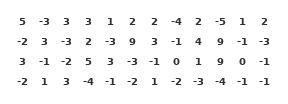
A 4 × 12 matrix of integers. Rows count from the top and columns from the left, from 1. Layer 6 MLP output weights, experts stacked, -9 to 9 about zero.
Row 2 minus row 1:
-7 6 -6 -1 -4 7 1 3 2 14 -2 -5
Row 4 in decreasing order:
3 1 1 -1 -1 -1 -2 -2 -2 -3 -4 -4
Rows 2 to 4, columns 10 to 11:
9 -1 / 9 0 / -4 -1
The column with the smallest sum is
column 8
